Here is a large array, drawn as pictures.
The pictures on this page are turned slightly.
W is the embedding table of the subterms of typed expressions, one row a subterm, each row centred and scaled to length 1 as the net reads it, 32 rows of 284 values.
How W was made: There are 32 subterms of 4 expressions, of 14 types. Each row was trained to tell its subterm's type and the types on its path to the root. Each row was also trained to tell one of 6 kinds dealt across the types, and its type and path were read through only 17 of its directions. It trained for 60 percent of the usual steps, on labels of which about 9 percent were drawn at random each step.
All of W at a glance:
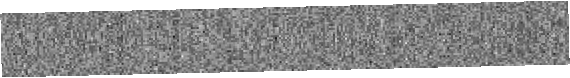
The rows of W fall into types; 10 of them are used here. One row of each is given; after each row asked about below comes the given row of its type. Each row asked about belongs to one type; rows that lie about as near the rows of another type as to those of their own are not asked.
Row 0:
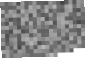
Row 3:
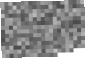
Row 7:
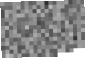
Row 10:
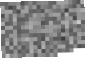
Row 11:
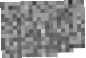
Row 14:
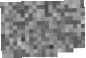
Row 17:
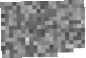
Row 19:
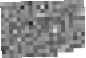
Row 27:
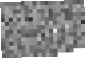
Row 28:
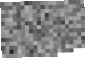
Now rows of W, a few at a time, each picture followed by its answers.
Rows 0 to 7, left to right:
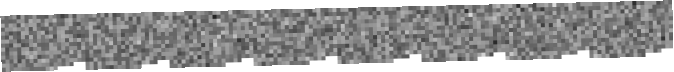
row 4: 28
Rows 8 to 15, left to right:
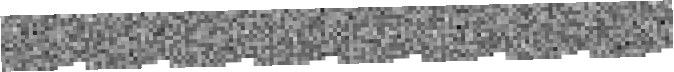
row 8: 7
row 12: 10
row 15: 19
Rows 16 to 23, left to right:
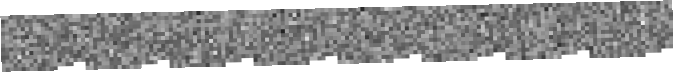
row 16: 14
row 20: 28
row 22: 11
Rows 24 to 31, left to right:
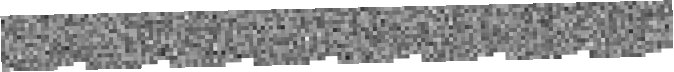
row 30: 7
